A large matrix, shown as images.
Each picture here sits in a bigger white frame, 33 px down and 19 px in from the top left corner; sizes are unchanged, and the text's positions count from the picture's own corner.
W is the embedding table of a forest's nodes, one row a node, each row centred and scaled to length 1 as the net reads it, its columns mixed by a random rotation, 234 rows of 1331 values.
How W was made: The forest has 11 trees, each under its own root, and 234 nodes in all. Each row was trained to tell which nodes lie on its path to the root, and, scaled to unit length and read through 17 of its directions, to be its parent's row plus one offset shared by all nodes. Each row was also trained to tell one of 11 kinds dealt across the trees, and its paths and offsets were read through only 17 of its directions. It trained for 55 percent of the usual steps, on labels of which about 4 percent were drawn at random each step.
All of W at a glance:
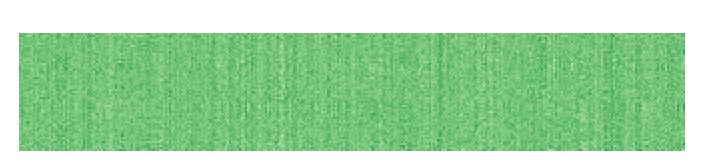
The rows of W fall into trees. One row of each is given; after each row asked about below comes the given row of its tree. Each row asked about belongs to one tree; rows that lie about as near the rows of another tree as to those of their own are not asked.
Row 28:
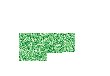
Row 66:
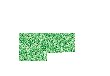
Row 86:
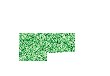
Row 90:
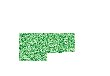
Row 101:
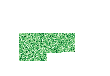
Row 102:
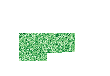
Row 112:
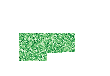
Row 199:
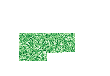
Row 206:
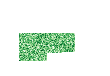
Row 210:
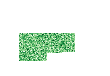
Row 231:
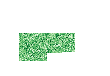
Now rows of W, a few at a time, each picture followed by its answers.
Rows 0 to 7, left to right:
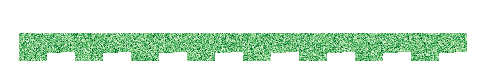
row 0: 210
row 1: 66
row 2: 210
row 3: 86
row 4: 112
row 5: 90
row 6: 210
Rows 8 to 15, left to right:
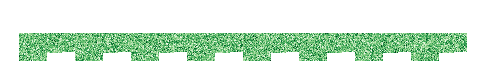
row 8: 86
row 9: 112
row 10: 206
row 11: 199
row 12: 86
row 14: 66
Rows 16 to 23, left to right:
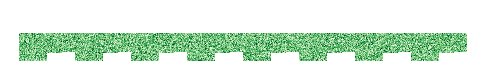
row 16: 101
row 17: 66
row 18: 206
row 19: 66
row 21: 66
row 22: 28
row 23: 86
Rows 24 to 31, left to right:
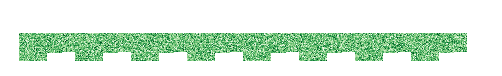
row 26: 206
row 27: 102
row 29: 90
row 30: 210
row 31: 206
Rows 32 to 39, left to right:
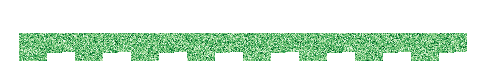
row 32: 66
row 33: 101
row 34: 112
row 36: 231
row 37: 66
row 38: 66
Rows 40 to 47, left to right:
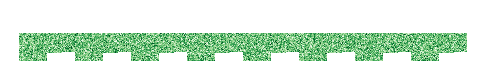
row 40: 102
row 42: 90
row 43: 28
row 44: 210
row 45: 206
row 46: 112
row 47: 66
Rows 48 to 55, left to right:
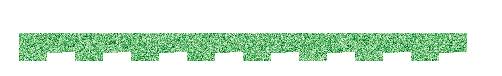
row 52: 102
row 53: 231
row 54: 86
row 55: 102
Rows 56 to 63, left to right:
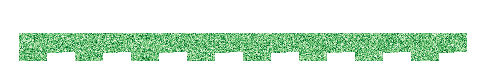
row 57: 206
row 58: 199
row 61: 90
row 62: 86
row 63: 86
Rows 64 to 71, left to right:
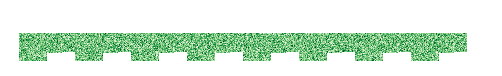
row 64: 86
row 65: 66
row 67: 112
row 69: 102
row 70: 90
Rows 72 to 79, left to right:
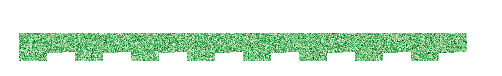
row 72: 206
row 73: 199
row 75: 102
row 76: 206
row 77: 66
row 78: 112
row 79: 206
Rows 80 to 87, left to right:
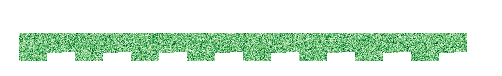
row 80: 90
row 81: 90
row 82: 206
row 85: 210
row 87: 210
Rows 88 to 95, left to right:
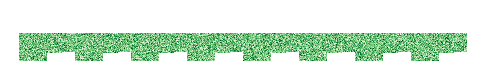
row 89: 66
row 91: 102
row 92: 112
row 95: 86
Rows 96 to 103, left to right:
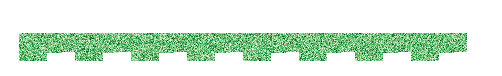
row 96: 210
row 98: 206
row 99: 90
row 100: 66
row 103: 112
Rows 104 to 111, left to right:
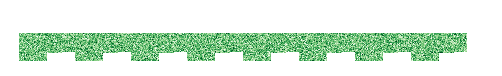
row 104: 206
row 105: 206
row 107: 102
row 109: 101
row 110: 206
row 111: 66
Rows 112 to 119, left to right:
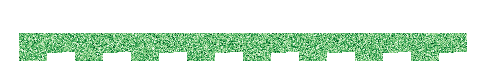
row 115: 210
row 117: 86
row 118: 86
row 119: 90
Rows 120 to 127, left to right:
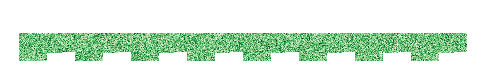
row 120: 102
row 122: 210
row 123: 86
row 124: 101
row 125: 90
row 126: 86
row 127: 90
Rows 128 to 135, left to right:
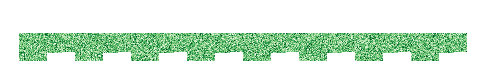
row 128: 206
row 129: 206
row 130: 112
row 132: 101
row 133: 102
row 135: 210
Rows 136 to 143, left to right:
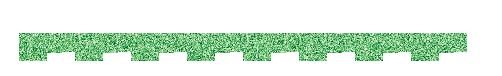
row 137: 86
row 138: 210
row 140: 86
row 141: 66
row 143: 112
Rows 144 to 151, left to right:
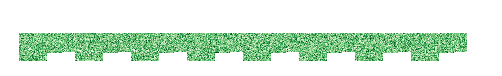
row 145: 206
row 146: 112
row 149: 66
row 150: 199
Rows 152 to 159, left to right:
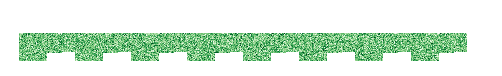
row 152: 101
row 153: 86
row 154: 90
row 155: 66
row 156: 231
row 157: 210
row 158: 210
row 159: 90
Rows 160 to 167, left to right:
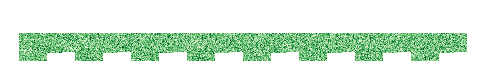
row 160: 66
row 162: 206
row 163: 210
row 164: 231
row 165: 112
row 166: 210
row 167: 28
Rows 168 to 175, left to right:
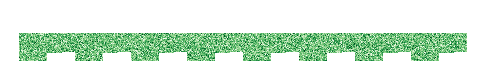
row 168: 102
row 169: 101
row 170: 206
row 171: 210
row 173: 86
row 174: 231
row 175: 210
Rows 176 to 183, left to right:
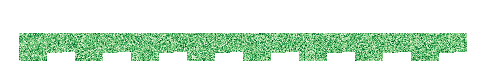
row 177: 101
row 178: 90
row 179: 66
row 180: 112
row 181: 206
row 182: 210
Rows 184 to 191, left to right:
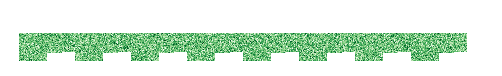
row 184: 66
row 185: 231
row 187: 102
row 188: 28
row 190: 231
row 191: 210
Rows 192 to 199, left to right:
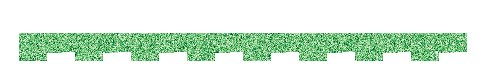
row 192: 28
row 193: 86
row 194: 102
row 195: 66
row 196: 101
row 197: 86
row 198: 90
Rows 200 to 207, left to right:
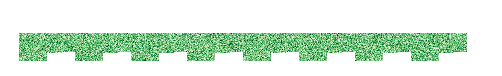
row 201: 101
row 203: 210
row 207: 206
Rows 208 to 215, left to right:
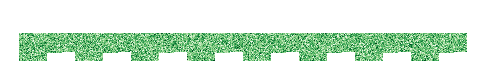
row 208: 28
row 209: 102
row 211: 86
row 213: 210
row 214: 90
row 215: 210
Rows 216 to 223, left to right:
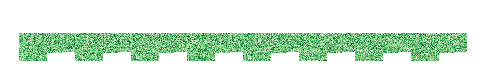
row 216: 231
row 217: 206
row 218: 199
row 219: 199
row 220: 231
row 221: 86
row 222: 66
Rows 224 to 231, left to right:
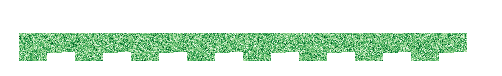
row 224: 199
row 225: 86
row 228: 206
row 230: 66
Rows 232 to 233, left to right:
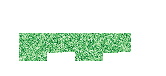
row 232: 86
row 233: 112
